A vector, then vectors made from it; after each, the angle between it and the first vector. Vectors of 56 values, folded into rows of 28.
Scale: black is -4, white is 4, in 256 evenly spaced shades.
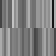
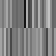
orthogonal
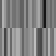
orthogonal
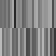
partly aligned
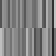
partly aligned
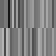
partly aligned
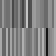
orthogonal
